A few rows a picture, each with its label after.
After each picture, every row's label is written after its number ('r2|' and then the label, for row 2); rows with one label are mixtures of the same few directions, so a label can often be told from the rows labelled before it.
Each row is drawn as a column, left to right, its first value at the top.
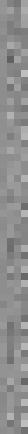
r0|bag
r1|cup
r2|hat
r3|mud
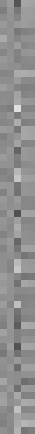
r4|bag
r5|bag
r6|bag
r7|mud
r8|mud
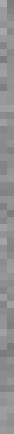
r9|hat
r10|bag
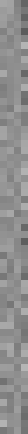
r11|mud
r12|bag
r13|bag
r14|hat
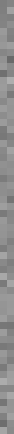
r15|mud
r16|cup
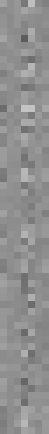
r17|bag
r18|hat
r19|mud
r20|bag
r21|hat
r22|cup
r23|bag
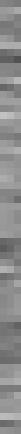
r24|cup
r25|cup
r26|cup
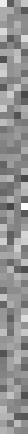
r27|hat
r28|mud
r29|cup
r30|mud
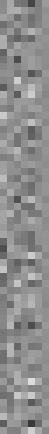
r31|cup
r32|bag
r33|cup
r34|mud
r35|mud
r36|mud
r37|mud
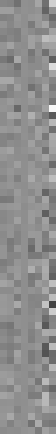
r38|cup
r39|cup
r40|hat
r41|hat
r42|cup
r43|mud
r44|bag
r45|hat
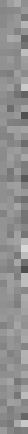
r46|mud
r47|bag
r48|mud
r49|cup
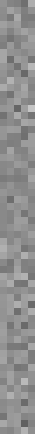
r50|cup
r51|cup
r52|hat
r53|mud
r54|hat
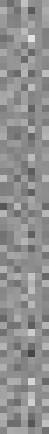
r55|mud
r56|mud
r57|mud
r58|hat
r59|bag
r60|mud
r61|mud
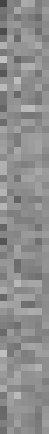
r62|hat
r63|bag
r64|cup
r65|hat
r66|hat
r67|hat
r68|bag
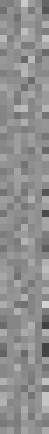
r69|bag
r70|mud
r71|hat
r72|hat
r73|cup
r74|cup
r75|bag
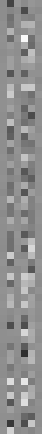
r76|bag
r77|mud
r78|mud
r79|bag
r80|cup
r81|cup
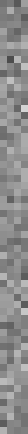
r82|mud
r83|cup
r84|hat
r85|hat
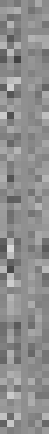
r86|cup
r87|cup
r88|cup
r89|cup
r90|bag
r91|mud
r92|cup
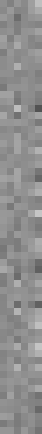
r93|cup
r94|mud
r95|hat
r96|mud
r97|bag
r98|bag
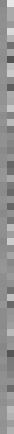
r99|bag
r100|hat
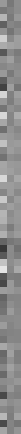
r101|cup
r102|hat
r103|cup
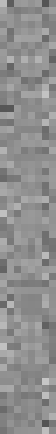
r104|bag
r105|hat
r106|mud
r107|cup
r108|cup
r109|cup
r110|mud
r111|cup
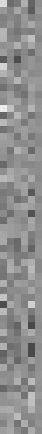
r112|hat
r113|bag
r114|cup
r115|mud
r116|bag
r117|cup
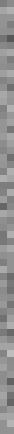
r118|mud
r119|bag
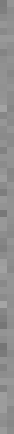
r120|bag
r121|bag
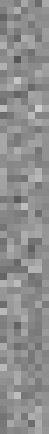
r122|hat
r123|cup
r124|cup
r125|mud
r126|cup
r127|bag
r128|hat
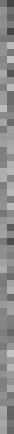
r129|bag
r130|hat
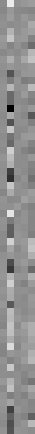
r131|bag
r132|bag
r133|mud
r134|cup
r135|cup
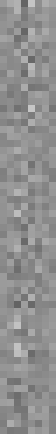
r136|bag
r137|mud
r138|bag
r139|hat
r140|hat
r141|cup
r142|hat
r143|bag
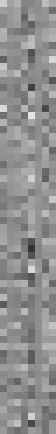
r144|hat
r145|mud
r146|mud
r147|hat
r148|cup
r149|cup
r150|bag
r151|cup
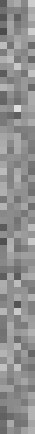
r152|hat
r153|cup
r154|hat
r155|mud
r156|hat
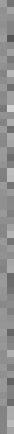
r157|bag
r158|bag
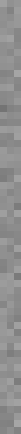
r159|bag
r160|bag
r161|mud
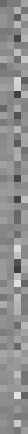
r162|hat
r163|hat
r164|cup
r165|cup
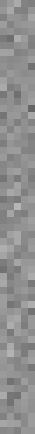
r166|cup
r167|bag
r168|mud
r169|bag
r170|hat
